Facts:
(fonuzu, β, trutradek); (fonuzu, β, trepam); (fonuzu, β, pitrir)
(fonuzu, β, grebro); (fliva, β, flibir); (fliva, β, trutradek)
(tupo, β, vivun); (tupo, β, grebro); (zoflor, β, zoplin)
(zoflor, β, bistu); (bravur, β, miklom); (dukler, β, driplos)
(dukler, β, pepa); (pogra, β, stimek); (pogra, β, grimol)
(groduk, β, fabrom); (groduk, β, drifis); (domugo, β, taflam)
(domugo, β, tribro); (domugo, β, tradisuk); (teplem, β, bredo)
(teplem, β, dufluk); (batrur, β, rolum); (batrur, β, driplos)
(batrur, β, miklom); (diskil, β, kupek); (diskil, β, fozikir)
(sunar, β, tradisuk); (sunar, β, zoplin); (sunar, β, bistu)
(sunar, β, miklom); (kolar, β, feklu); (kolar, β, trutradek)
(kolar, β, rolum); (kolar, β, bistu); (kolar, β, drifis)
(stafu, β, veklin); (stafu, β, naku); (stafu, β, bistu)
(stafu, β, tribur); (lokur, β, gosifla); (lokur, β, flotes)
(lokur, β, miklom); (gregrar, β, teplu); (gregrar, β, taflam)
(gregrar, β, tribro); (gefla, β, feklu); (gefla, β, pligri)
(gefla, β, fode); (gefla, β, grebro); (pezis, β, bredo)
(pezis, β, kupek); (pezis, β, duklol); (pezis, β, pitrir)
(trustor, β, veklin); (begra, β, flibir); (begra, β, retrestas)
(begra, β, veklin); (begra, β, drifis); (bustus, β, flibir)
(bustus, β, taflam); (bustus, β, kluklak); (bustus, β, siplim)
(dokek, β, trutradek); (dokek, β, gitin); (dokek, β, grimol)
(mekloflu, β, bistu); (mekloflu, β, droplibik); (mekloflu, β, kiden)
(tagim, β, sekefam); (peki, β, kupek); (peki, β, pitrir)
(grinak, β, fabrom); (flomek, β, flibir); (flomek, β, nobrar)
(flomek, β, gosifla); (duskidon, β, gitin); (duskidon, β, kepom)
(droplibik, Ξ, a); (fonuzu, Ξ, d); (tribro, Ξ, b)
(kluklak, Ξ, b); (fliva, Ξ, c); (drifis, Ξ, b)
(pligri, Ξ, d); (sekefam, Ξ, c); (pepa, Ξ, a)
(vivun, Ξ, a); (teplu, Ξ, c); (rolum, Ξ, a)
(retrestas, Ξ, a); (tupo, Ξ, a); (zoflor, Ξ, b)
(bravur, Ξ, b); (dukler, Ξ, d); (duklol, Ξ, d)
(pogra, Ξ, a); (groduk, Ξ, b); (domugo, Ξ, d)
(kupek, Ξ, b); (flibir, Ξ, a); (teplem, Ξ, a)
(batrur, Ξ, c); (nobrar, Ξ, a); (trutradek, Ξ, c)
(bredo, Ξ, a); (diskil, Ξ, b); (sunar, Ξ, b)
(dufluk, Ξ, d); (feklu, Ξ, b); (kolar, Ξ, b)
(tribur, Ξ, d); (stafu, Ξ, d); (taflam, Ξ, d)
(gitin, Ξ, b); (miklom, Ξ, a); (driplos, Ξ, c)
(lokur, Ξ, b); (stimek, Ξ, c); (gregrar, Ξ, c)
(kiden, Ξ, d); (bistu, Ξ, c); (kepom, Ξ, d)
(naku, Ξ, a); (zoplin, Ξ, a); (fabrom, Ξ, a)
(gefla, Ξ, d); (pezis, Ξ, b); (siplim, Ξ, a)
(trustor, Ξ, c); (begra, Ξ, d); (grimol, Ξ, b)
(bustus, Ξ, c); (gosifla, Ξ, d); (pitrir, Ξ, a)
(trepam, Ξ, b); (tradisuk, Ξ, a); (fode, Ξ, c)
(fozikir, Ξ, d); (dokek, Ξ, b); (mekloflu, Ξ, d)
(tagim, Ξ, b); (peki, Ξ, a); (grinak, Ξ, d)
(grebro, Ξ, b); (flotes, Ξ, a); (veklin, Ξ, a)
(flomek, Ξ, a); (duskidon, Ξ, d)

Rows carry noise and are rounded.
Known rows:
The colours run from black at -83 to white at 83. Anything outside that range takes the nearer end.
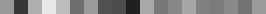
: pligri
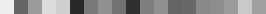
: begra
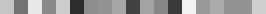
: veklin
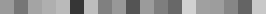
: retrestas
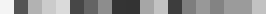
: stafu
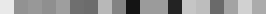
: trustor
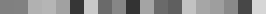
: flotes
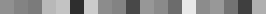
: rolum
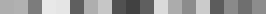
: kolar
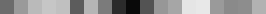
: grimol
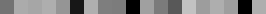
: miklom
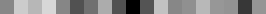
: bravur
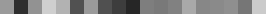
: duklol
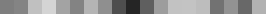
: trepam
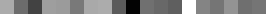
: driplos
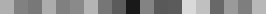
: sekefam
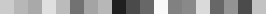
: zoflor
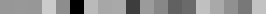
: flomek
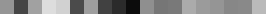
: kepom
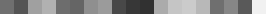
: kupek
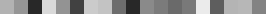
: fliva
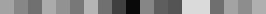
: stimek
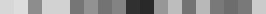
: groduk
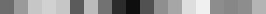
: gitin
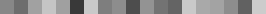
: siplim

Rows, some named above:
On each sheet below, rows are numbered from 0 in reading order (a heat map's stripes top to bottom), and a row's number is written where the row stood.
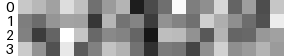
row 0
zoflor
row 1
bredo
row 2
fonuzu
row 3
bustus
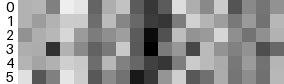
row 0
kolar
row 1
drifis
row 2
tagim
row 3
batrur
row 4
drifis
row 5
mekloflu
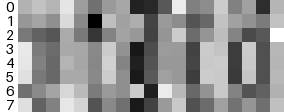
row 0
sunar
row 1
flomek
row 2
peki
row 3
bistu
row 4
bistu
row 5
bistu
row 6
tupo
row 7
mekloflu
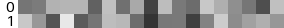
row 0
vivun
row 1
bustus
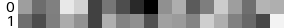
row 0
duskidon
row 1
pitrir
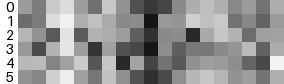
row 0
kluklak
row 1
grebro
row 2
gregrar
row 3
gosifla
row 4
fabrom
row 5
kluklak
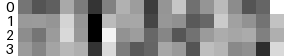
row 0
peki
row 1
flomek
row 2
flibir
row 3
zoplin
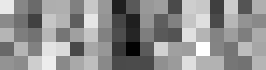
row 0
bistu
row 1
trutradek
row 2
teplu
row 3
dokek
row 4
tribro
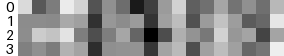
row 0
mekloflu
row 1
teplem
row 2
lokur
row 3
teplem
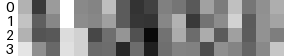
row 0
taflam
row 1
domugo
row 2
dukler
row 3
grinak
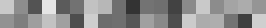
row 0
bustus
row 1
tradisuk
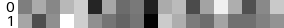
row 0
pogra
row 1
gefla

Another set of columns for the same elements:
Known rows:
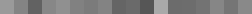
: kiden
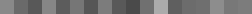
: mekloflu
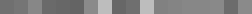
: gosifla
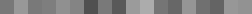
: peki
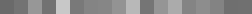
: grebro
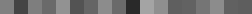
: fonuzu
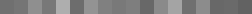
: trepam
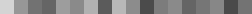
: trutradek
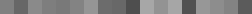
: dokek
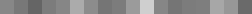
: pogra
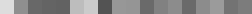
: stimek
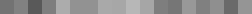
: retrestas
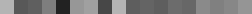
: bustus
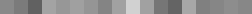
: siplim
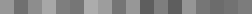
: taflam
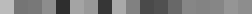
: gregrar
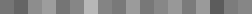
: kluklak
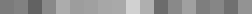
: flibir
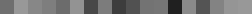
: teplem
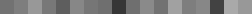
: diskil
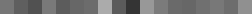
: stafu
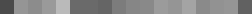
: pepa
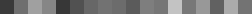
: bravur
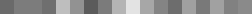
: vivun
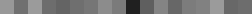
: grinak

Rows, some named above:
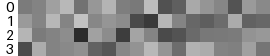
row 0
tribro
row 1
kepom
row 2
gregrar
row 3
miklom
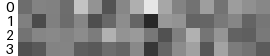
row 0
vivun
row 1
fonuzu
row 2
drifis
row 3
kolar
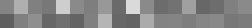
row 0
pitrir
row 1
gosifla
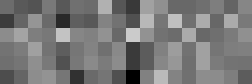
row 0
stafu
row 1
lokur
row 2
pitrir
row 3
groduk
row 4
groduk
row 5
dukler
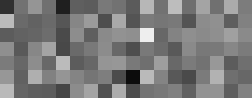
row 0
lokur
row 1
fliva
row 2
flomek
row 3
domugo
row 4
pligri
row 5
duskidon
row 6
fliva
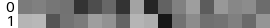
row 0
batrur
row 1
bistu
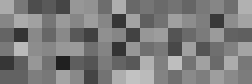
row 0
trustor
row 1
kupek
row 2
gefla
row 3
bredo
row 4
lokur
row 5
tupo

